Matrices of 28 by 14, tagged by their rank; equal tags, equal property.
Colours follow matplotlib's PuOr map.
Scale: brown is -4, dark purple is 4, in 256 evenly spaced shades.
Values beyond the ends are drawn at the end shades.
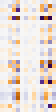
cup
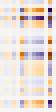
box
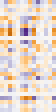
cup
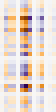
box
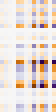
box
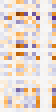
cup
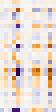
cup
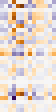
cup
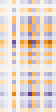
box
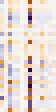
cup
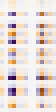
box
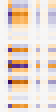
box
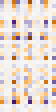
cup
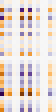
box
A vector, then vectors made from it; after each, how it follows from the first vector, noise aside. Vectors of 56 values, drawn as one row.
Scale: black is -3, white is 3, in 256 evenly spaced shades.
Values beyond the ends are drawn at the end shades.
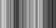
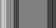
partly zeroed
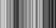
copied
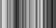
copied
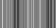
partly zeroed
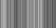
shrunk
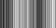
reversed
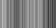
shrunk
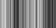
copied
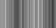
shrunk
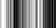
scaled up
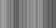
shrunk
